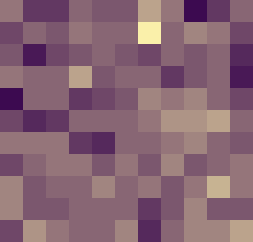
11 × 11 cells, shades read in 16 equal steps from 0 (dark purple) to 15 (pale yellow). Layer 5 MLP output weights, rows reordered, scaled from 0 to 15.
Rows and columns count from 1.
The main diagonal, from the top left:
7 6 4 10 4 6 6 8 7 5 10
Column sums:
58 56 59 65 59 66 73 69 71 74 57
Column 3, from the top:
3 5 4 6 6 3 7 7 6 5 7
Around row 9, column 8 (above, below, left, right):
8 5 7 7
